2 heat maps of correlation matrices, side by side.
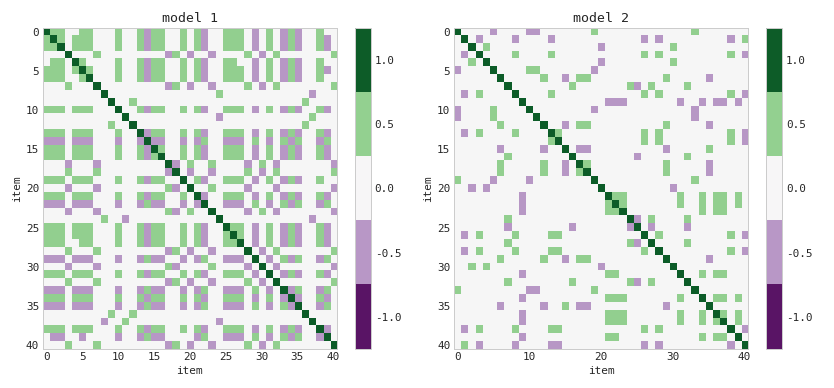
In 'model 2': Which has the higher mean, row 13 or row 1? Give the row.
13
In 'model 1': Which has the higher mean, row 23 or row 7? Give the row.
7
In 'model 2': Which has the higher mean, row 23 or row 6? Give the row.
23
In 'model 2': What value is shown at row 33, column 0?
0.5
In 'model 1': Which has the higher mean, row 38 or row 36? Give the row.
38
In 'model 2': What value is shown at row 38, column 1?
-0.5
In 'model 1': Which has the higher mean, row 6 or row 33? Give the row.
6
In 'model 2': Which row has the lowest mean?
9
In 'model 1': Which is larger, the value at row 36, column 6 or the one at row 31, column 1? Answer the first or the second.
the second
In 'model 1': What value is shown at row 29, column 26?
-0.5
